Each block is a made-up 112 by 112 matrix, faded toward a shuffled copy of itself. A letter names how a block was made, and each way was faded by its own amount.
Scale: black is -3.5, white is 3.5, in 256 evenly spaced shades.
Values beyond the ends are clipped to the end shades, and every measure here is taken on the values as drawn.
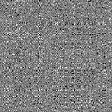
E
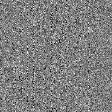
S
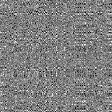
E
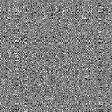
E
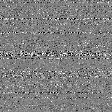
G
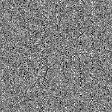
S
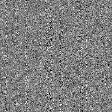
S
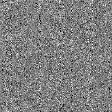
S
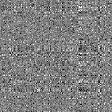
E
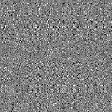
E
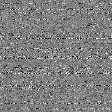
G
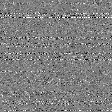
G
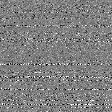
G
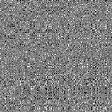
E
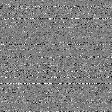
G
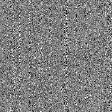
S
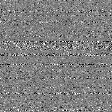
G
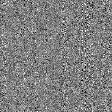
S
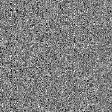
S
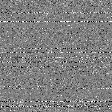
G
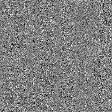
S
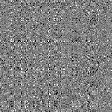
E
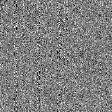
S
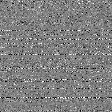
G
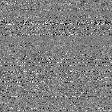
G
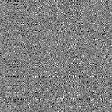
E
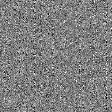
S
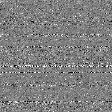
G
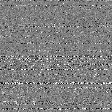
G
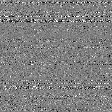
G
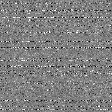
G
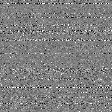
G
